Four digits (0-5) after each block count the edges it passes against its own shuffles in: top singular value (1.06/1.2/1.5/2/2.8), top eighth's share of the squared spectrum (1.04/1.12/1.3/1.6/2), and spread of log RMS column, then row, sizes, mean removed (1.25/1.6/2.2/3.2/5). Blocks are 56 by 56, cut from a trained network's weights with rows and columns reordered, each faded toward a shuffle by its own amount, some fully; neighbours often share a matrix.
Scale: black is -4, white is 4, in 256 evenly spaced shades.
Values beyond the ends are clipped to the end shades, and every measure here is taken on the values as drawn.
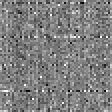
3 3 0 2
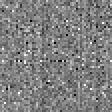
2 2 0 1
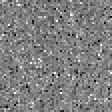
0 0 0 0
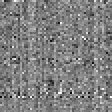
3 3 0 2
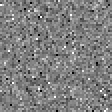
0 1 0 0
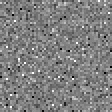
0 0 0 0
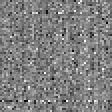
2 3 0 2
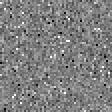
0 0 0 0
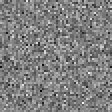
2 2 0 1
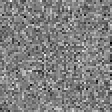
3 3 1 1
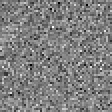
2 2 0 0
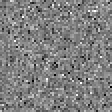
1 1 0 0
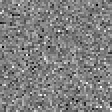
0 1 0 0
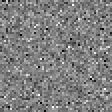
0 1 0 0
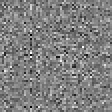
3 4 3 2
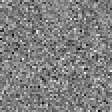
0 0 0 0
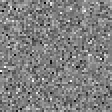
0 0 0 0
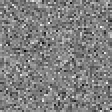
0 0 0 0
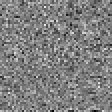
3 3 1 2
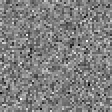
0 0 0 0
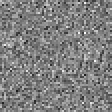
2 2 0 1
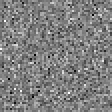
2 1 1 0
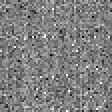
2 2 0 1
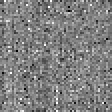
2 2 0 2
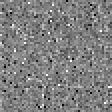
1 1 0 0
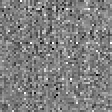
2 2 0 2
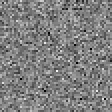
1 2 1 0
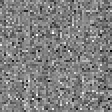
2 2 0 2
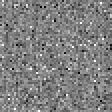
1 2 0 1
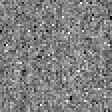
2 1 0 0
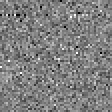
2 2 0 1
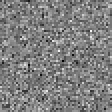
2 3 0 1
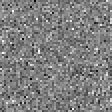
1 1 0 0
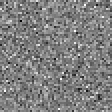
1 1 0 0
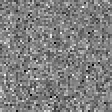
1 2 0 0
